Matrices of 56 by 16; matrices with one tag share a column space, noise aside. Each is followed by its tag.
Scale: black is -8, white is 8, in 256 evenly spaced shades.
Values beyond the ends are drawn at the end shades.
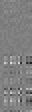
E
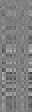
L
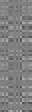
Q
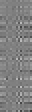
Q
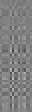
L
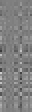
L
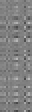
Q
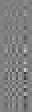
L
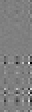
E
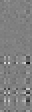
E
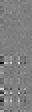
E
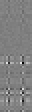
E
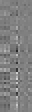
L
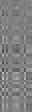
L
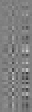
L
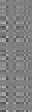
Q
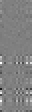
E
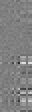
E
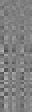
L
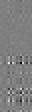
E
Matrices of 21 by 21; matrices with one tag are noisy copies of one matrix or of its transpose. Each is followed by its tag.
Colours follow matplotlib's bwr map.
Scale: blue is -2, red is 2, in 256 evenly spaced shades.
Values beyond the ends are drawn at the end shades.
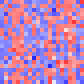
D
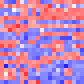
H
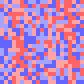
D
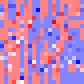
H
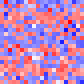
D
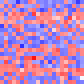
D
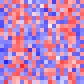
D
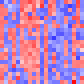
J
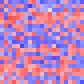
D
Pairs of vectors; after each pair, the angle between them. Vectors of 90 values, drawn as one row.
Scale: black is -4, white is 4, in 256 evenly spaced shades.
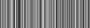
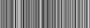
nearly opposite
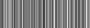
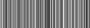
partly opposed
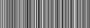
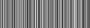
nearly parallel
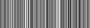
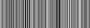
nearly opposite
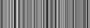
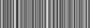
nearly opposite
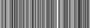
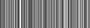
partly opposed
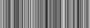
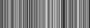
nearly opposite
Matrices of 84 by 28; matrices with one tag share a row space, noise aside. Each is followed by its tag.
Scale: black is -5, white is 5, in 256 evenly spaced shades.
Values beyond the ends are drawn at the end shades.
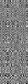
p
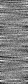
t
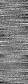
t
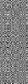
p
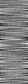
t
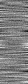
t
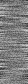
t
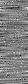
t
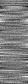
t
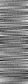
t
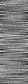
t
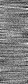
t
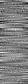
t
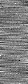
t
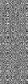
p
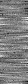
t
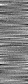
t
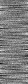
t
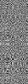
p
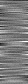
t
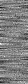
t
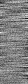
t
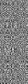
p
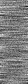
t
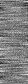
t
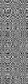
p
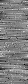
t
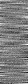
t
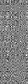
p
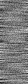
t
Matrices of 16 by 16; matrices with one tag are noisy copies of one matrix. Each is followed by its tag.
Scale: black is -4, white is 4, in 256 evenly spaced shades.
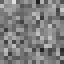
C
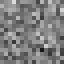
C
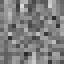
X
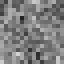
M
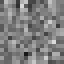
X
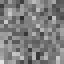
M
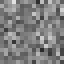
C
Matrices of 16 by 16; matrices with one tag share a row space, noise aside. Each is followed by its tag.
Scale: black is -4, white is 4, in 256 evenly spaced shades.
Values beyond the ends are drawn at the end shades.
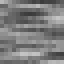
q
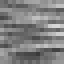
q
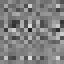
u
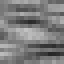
q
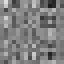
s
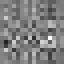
s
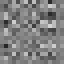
s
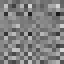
u
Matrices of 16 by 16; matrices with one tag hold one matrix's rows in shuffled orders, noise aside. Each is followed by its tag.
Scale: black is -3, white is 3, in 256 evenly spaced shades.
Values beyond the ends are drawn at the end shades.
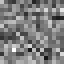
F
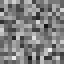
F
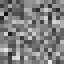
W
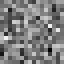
W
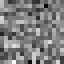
F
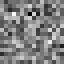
F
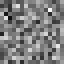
W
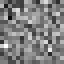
W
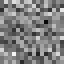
F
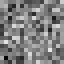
W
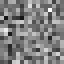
W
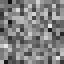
W
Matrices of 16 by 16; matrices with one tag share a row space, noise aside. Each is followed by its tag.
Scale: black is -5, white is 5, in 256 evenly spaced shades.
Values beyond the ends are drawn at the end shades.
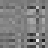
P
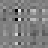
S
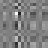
S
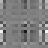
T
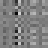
S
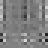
T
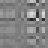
P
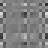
T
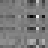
P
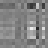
P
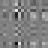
S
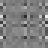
T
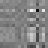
P
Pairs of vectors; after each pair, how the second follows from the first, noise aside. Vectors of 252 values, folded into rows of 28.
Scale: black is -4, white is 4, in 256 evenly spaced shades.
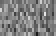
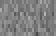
shrunk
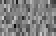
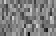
shuffled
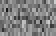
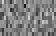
shuffled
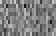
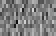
shuffled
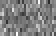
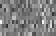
shuffled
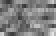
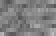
shrunk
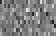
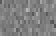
shrunk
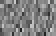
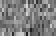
shuffled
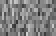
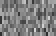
shuffled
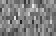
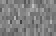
shrunk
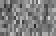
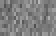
shrunk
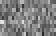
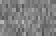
shrunk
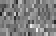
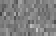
shrunk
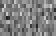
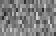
shuffled
